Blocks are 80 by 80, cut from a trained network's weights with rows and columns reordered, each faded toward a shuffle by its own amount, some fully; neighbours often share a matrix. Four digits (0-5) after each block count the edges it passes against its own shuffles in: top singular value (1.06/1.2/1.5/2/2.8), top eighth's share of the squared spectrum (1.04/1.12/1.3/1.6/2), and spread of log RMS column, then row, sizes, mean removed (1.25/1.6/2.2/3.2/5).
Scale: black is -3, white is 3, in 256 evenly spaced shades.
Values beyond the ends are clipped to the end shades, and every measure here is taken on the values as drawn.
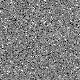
1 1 0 0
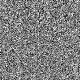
2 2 0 1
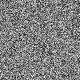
0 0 0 0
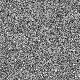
0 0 0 0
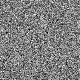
0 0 0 0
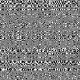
4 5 1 4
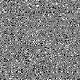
4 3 1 2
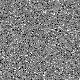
2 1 0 1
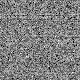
2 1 0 0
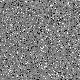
0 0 0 0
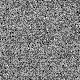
1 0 0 0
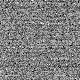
2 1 0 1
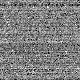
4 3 1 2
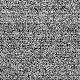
3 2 0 0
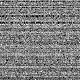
4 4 1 2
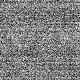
3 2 0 0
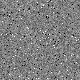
1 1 0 0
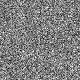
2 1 0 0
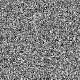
2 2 0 1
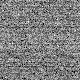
3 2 0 0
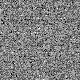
1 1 0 0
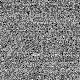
2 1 0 0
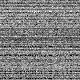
5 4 1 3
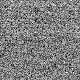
1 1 0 0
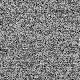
1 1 0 0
